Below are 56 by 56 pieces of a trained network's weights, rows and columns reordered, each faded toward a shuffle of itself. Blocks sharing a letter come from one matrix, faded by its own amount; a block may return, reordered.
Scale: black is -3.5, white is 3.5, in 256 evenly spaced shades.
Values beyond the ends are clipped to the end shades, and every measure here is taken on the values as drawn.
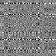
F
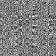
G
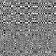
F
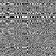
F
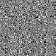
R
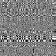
F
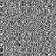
G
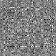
R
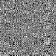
R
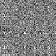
G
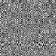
G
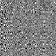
R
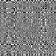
F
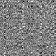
G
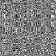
G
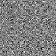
R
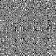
R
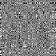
R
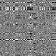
F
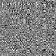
R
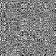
G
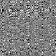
R
